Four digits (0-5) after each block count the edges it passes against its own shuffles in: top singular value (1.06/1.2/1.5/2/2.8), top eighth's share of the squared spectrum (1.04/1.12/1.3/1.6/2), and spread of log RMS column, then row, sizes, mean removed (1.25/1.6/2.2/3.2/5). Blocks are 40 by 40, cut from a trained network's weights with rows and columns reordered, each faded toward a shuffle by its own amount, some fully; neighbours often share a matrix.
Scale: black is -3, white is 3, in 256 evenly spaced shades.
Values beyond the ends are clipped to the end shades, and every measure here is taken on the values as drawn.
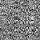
3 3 1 2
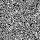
0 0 0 0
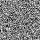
0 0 0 0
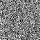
1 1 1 0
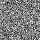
0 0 0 0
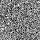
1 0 0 0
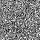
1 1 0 0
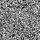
2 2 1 0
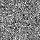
2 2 1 0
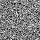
0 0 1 0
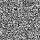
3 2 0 0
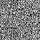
2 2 0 0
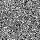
0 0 0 0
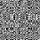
4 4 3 2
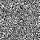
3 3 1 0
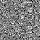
3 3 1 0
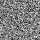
0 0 0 0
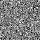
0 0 0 0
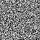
0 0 0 0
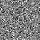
2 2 1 1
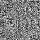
2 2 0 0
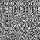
4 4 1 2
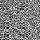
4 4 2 2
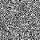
3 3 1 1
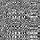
4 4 2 3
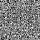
3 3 0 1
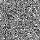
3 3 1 1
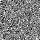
1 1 0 0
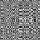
4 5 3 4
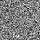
3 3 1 0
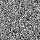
0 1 0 0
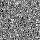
2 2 0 0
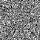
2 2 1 0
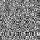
4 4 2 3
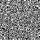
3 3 0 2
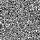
2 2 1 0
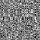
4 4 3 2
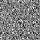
3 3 2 1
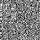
3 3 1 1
